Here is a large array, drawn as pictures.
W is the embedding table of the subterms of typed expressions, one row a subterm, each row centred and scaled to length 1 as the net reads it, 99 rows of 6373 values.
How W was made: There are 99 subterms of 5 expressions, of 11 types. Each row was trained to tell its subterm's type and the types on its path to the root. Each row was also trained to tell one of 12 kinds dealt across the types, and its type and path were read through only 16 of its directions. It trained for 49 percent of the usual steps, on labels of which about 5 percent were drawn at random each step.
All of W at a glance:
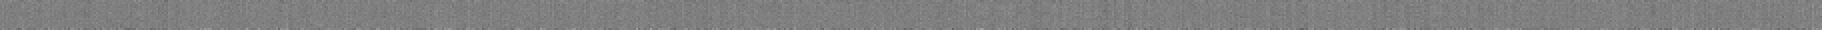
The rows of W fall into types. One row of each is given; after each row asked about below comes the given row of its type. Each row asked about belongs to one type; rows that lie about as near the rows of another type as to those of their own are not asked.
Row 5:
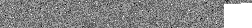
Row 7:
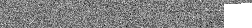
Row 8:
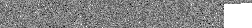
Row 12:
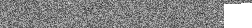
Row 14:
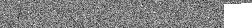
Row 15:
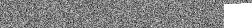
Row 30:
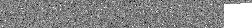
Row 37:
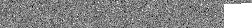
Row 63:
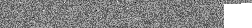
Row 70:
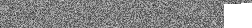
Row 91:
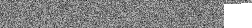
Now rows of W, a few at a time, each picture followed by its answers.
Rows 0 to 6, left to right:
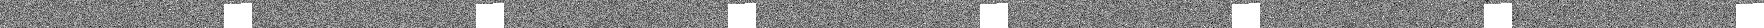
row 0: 8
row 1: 8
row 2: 5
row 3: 8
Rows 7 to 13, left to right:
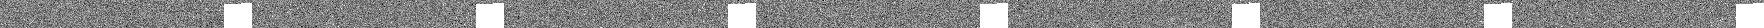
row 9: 91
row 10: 15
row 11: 37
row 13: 37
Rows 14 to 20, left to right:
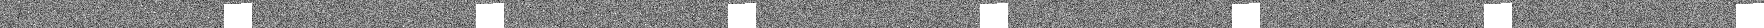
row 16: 63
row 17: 12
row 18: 30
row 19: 63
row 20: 5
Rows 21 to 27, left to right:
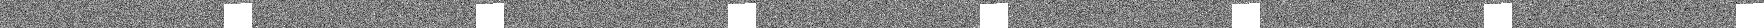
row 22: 91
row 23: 15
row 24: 70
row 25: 91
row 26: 63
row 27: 14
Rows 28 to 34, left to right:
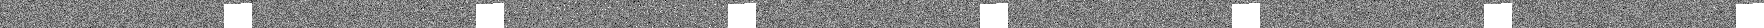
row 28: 63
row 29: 91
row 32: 91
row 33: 37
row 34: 15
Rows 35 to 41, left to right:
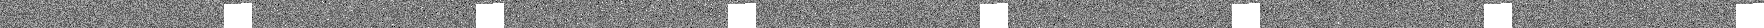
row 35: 70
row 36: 63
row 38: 15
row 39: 12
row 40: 8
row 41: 8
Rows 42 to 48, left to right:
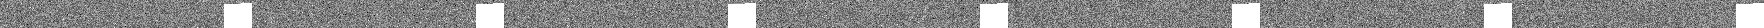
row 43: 91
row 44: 15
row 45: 37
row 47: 15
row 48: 5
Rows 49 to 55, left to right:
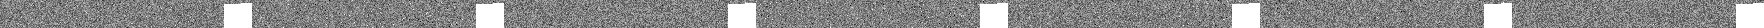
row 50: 8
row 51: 12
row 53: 15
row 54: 70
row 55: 63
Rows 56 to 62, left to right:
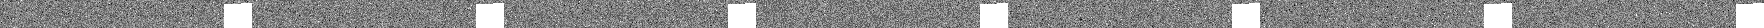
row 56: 91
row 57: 91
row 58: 63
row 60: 30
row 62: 12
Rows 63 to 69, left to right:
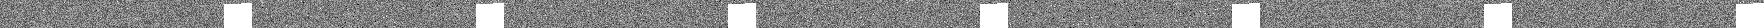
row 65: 7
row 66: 12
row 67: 14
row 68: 5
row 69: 5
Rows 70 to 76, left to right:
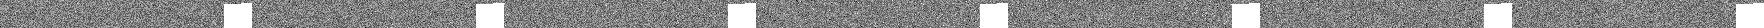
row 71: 5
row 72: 12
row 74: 8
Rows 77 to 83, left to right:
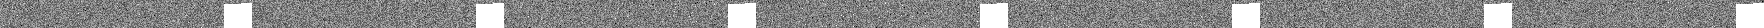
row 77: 70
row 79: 30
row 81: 63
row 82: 15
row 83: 14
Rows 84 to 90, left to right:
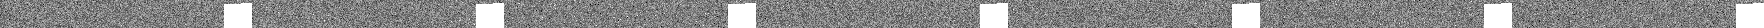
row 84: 8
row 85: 30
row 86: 14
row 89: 91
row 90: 63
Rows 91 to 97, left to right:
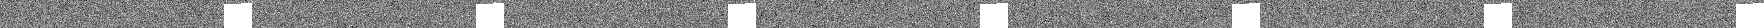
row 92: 5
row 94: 8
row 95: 37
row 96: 12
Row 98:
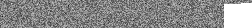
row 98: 15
